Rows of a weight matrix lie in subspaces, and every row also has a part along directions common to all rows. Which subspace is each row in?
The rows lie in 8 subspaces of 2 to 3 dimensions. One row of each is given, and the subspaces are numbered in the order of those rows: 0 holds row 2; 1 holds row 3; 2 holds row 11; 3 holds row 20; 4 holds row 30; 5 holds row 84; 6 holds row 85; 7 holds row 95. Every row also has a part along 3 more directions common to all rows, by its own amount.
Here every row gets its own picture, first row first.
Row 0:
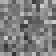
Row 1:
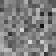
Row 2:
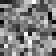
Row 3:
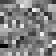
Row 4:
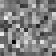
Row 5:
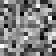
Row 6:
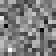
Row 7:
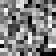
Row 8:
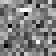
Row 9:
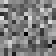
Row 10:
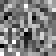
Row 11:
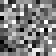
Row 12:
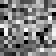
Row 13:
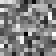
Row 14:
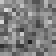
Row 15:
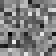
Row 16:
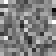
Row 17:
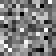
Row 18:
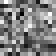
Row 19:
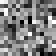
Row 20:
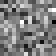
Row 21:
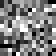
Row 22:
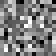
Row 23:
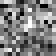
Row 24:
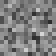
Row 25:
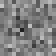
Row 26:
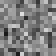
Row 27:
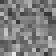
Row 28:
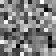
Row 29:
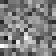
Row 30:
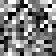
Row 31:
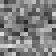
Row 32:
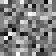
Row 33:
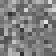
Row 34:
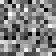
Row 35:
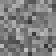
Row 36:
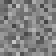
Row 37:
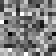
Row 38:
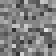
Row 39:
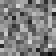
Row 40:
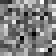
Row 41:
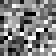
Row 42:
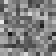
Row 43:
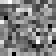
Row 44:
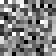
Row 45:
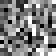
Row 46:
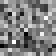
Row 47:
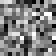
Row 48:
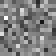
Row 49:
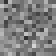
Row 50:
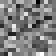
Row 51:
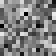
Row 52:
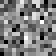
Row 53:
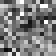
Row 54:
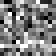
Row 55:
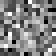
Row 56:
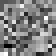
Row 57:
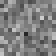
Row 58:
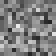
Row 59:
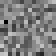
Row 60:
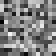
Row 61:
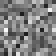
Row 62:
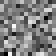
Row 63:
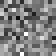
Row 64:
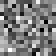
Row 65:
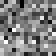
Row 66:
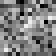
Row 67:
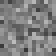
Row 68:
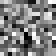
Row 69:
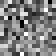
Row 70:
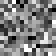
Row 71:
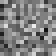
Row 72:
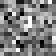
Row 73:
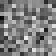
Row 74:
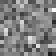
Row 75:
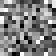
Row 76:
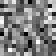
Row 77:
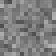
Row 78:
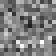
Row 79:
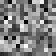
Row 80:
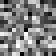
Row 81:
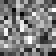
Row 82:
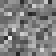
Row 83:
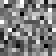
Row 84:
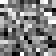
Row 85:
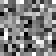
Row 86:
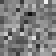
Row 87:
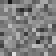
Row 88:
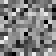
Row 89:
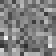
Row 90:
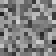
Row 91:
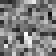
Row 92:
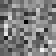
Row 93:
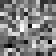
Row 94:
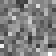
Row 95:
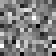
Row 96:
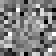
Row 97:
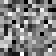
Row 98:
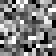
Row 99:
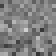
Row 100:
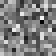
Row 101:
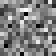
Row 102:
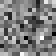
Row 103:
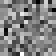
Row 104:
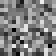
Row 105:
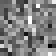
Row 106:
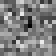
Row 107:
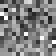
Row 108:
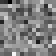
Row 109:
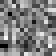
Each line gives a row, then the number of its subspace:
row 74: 3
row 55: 4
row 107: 7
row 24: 0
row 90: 6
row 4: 7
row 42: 4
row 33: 4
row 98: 3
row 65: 0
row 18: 6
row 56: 1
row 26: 5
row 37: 4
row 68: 1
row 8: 7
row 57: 0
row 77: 7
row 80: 5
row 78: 6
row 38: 5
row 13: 0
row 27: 5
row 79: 5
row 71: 2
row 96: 4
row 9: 1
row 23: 6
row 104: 5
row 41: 2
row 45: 3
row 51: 7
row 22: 6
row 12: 2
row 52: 0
